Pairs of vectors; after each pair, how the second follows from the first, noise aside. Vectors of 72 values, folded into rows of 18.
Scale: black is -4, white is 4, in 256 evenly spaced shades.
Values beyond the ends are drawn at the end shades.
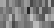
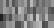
shuffled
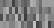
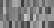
shuffled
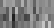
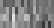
negated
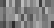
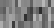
wrapped around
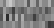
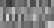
negated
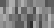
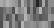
shuffled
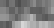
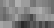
negated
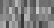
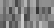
negated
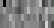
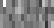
negated
